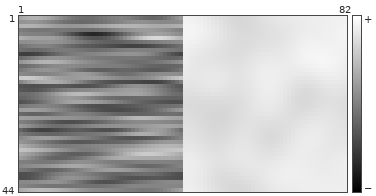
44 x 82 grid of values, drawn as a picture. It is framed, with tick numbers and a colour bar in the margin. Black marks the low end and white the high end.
The table splits into one row of 2 panels. Panel 1,1: middling, streaked across, strong in contrast. Panel 1,2: very high, smooth, faint in contrast.
